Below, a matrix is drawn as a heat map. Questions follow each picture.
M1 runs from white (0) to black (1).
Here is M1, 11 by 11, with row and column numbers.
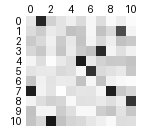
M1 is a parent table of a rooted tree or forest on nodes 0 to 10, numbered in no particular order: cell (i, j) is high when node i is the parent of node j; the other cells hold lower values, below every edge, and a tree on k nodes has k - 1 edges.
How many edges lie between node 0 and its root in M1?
2
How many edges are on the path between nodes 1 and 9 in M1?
1
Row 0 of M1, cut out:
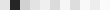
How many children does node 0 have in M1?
1
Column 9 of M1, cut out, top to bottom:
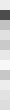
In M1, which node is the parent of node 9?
1
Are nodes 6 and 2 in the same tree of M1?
no
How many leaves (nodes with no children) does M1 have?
3
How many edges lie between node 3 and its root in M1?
0
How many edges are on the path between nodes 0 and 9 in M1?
2
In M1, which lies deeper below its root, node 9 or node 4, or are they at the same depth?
node 9
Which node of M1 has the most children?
7
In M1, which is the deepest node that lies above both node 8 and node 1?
7
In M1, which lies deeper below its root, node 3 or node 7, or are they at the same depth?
node 7
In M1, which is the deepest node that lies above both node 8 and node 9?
7
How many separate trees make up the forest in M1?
2
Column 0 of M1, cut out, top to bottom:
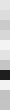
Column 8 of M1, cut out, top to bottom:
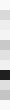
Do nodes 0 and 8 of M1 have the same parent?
yes
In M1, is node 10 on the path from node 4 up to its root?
no
